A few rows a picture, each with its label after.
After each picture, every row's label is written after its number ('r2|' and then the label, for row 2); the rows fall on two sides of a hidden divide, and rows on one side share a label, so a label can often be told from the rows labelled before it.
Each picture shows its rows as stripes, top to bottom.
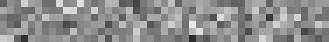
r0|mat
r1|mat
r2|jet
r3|mat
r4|mat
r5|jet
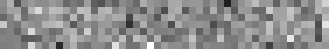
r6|mat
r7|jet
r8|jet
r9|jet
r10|jet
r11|jet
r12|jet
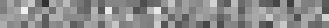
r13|mat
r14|mat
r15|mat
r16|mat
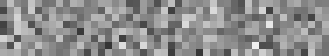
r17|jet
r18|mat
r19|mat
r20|mat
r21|mat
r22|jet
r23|mat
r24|mat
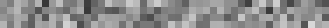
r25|mat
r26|mat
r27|mat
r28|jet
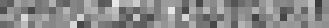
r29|jet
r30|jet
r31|jet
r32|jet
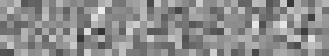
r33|mat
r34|jet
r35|mat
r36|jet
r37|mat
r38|jet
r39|mat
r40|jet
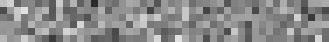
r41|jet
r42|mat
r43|mat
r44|jet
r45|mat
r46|mat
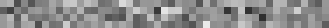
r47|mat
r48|jet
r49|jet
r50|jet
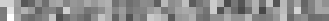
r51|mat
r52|mat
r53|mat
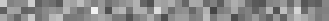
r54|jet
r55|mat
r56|jet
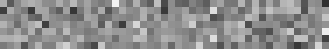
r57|jet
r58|mat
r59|mat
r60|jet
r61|jet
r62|mat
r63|mat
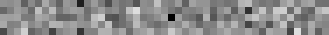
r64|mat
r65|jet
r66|mat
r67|jet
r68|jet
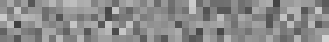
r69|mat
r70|mat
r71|jet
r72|jet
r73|mat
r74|jet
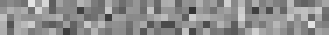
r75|jet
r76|jet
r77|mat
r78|jet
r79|mat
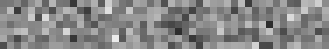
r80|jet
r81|jet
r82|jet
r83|jet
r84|jet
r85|jet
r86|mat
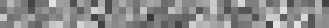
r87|mat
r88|mat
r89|jet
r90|mat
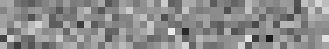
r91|mat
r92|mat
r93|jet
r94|jet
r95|jet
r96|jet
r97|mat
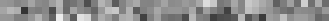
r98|mat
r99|mat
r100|jet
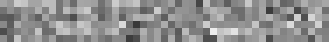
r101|jet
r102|mat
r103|jet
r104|mat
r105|jet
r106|mat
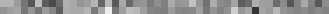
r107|mat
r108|jet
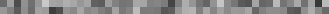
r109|jet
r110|jet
